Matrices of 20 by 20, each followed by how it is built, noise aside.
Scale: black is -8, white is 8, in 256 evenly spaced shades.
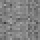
low rank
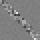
banded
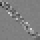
banded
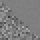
lower triangular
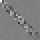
banded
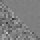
lower triangular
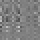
low rank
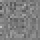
low rank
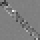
banded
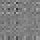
low rank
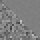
lower triangular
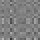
low rank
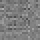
low rank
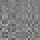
low rank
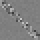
banded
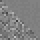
lower triangular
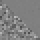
lower triangular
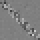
banded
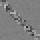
banded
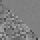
lower triangular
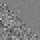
lower triangular
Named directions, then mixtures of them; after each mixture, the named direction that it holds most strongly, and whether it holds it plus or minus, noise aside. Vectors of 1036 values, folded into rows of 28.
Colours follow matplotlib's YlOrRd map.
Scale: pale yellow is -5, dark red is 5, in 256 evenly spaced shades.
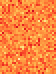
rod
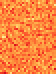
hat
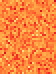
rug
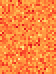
rod, plus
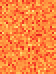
rod, minus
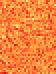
hat, plus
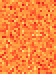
rug, plus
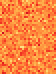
rod, plus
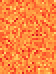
rug, minus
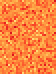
rug, plus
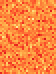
rod, minus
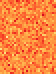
rug, minus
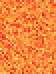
rug, minus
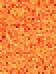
hat, minus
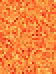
rug, minus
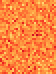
rug, minus
